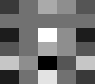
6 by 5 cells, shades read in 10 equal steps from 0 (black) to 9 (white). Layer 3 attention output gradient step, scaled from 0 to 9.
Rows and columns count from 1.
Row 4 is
3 4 6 5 3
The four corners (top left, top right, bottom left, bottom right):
2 3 1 2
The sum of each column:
18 25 33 26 20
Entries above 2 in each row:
4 5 3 5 4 3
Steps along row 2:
same same same same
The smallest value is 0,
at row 5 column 3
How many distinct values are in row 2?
1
